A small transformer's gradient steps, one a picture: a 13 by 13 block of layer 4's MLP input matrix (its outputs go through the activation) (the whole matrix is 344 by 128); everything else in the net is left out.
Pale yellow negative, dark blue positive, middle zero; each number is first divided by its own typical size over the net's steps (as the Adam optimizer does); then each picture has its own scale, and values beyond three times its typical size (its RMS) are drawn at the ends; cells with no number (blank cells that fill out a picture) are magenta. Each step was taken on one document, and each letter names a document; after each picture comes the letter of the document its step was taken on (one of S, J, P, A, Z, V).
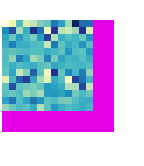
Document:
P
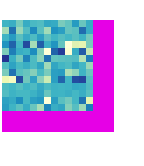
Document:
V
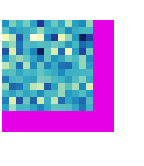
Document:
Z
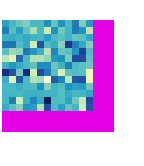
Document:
V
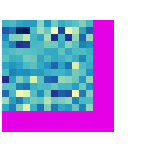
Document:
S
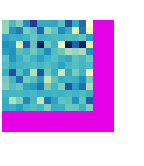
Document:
V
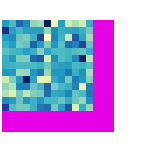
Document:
P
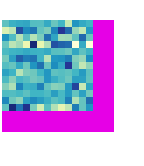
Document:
S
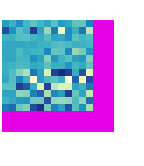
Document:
P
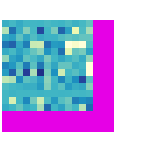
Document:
V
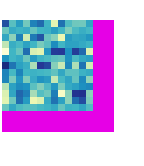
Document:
Z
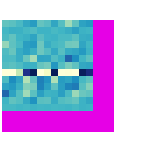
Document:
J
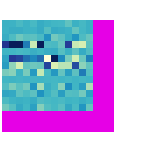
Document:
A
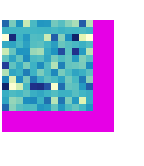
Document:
Z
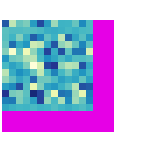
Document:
Z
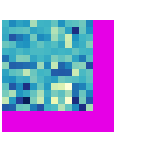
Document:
S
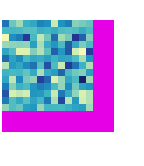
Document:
Z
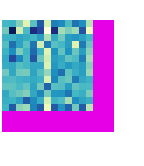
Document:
P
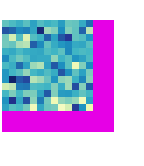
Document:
S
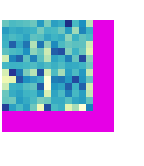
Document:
V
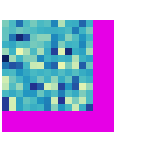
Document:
Z
